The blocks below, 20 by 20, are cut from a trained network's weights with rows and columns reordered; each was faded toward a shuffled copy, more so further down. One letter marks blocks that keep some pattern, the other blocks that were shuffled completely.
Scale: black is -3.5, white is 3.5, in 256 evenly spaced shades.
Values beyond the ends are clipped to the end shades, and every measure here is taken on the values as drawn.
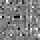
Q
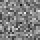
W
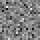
W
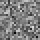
W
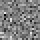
W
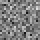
Q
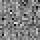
W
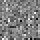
Q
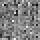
Q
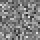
W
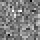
W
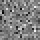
W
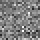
Q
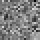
Q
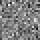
W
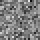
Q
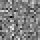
Q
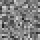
Q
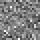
W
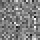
Q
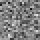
Q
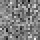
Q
